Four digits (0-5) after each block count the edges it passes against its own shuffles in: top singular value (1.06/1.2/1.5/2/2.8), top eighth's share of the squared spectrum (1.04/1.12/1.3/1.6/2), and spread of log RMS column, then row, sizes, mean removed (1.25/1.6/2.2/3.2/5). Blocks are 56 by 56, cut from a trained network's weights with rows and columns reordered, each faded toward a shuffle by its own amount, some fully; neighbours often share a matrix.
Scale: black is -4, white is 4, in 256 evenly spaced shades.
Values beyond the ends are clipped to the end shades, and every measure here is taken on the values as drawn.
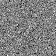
0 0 0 0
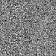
2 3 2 1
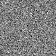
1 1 0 1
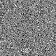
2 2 0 0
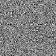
3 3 1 2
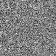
2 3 1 1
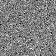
0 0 0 0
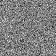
1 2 0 0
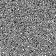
0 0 0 0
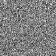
2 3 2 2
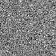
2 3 1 1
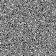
0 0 0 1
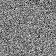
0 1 0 0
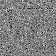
2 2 0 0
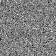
0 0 0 0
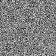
1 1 0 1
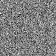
0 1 0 0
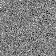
1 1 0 0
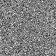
0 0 0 0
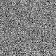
2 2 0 1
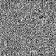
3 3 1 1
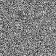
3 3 0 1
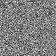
2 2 0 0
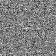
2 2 0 1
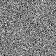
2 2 0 0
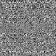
3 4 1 3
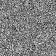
1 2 0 0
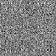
3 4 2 2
